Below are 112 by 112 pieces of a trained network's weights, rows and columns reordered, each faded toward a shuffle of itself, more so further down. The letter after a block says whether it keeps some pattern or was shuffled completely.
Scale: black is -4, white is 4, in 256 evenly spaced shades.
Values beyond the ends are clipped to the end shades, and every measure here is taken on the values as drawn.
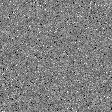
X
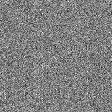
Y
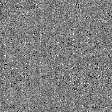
Y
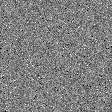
X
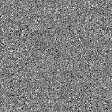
Y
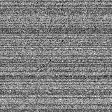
Y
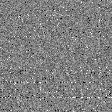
Y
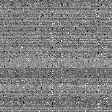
Y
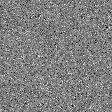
X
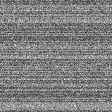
Y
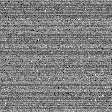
Y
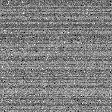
Y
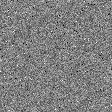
X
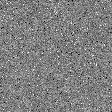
X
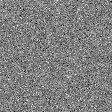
X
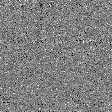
Y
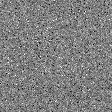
X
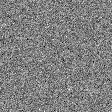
X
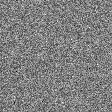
X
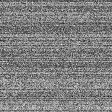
Y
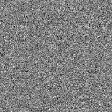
Y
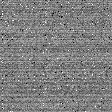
Y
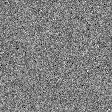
X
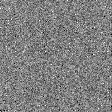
Y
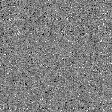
Y
